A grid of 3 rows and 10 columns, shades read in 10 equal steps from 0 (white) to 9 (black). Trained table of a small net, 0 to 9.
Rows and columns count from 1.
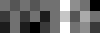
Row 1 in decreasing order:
9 6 6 5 5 5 5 5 4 0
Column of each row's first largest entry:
10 5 4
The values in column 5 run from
5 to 8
